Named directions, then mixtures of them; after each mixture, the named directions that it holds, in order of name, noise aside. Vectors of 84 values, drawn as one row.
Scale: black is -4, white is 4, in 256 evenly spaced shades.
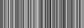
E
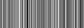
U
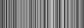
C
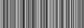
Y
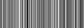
U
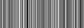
U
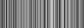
C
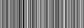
U, Y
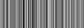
U, Y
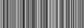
Y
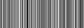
U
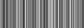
C, Y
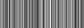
E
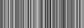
E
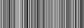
E, U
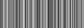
Y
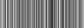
C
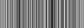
C, U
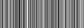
U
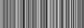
Y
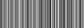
E, U
